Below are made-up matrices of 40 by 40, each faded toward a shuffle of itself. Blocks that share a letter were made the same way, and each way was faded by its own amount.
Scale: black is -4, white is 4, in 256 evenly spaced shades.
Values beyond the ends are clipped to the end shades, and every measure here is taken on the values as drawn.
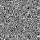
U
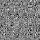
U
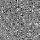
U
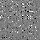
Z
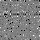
Z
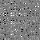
Z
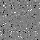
Z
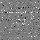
Z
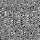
U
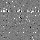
Z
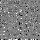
Z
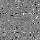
Z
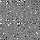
Z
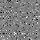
Z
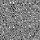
U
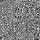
U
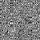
U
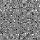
U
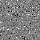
Z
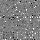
Z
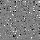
Z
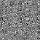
U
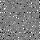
Z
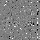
Z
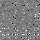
Z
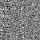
U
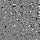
Z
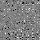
Z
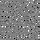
Z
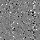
Z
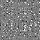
Z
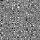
U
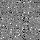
Z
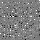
Z
